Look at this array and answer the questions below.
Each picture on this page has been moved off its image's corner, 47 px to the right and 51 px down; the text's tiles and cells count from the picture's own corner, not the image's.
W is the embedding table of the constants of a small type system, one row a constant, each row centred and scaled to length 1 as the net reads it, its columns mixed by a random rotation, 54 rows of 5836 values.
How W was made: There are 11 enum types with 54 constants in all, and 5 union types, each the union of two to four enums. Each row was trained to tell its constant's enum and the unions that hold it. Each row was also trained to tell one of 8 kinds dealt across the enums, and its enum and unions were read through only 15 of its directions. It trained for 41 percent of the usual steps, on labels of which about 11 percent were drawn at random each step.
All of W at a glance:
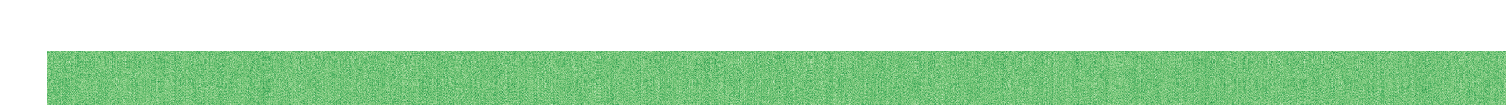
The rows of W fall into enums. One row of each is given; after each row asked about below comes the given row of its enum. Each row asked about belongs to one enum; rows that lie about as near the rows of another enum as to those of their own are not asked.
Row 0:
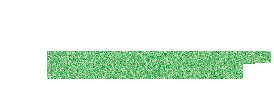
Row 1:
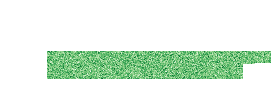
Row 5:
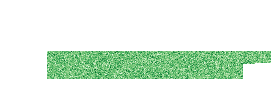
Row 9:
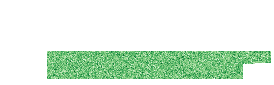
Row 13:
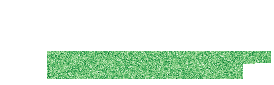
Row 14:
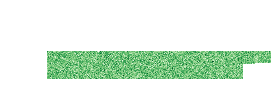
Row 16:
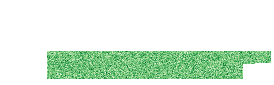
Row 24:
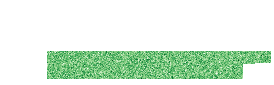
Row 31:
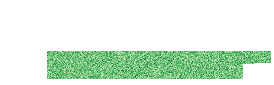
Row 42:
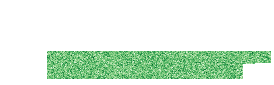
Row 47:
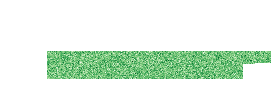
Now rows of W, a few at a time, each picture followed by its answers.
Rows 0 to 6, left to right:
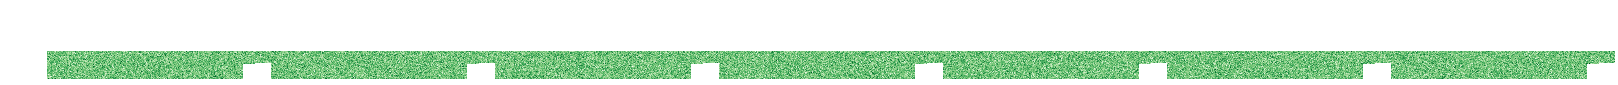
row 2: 9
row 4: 16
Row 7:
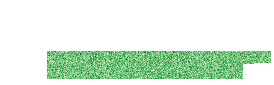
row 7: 1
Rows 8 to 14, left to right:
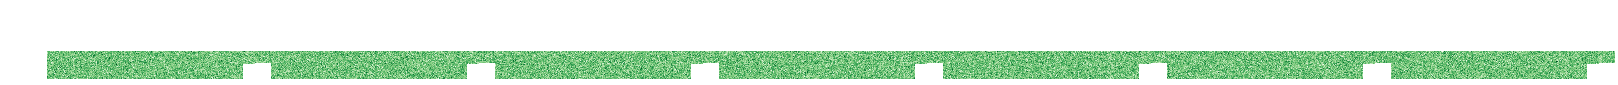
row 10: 16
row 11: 16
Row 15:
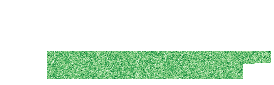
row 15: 16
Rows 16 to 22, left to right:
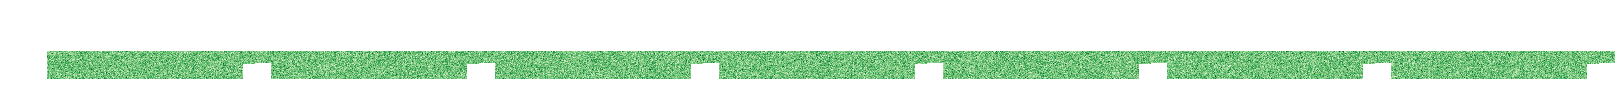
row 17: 1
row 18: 24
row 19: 42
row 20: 14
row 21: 9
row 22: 0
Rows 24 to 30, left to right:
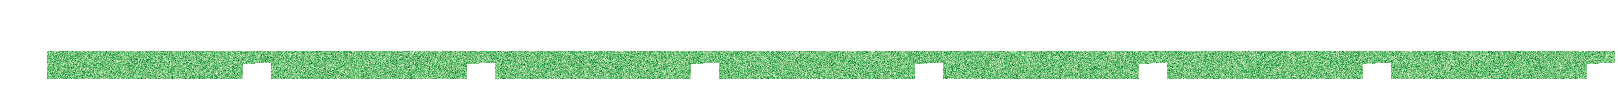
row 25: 5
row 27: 14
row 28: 1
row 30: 1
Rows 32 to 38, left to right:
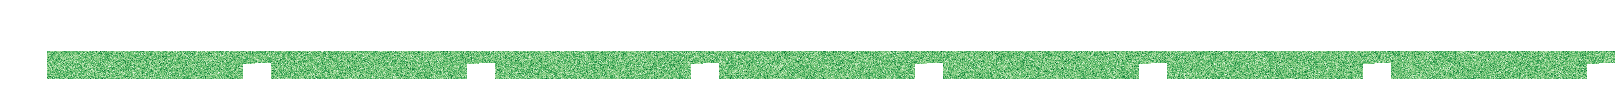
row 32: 14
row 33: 14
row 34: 42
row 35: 9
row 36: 9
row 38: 1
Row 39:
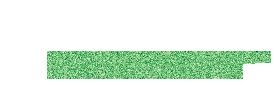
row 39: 42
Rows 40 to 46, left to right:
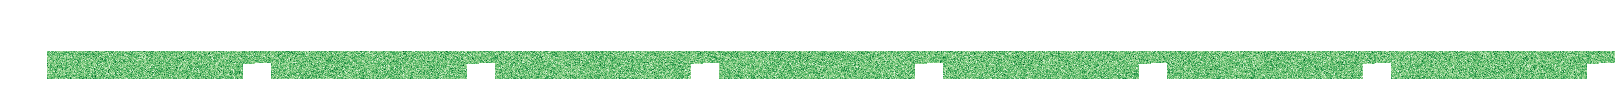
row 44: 47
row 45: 42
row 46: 9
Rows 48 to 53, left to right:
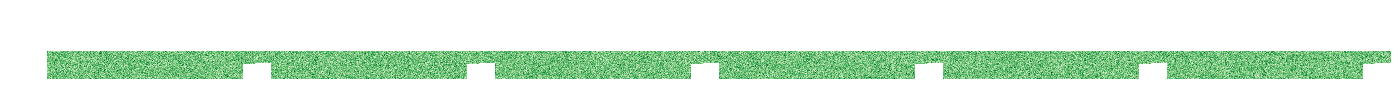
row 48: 14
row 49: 42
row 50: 5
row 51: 24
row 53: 16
